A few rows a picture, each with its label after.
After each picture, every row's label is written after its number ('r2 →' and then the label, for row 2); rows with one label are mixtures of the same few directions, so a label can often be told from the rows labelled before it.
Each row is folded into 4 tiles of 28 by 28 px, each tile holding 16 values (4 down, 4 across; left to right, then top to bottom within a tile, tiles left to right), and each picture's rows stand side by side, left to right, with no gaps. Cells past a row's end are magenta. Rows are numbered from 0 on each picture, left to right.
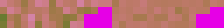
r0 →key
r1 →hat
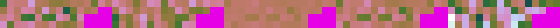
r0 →hat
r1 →key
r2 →hat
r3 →hat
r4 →key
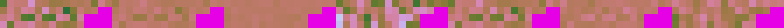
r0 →hat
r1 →hat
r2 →key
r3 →key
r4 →hat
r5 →hat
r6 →key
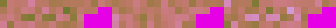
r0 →hat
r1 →key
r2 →hat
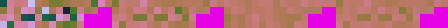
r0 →hat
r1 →hat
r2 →key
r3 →hat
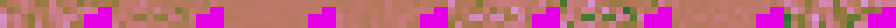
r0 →key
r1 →hat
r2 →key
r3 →key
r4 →hat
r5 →hat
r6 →hat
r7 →key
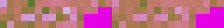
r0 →hat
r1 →hat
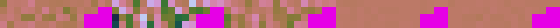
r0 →hat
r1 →key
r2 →key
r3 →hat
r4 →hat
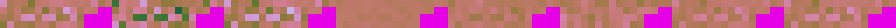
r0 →hat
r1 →hat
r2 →hat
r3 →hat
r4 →hat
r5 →key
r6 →hat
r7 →hat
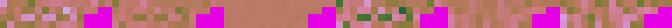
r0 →hat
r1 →hat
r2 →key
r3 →hat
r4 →key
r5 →key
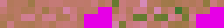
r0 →hat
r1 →hat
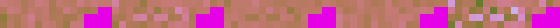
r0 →key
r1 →hat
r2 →hat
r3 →key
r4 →hat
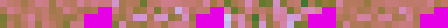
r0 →key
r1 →hat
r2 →key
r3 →hat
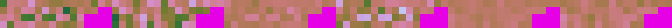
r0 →hat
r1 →key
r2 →hat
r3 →hat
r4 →key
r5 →key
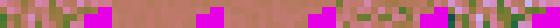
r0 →key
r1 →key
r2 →key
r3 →hat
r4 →key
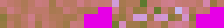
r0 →key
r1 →hat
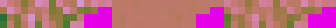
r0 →key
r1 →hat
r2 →key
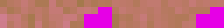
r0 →key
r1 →key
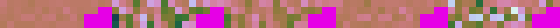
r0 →hat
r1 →key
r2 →key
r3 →hat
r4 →hat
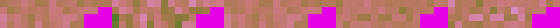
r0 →key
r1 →key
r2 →key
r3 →hat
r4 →hat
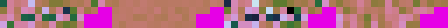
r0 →hat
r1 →hat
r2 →hat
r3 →key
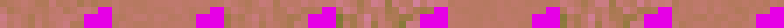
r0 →key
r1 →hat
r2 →key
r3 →key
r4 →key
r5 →key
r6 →hat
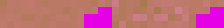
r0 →hat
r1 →hat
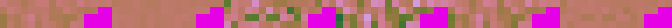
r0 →key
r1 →key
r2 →hat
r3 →key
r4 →key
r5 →hat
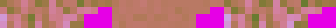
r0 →key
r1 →hat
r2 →key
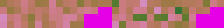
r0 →key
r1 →hat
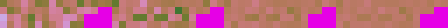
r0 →key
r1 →hat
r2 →hat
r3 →hat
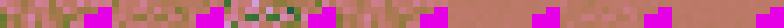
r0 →key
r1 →hat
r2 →hat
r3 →key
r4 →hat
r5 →hat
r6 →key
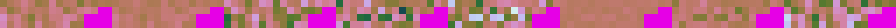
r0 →key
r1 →key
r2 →key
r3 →hat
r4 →hat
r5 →hat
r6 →hat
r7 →key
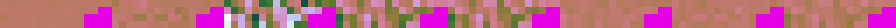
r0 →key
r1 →hat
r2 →key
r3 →key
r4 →key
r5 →key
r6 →hat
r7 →key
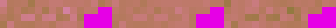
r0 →hat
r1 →hat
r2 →hat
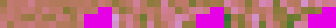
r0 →hat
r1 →key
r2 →key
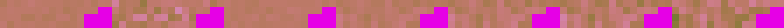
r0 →hat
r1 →hat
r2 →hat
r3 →key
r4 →key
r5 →key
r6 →key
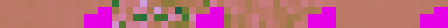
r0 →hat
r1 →hat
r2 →key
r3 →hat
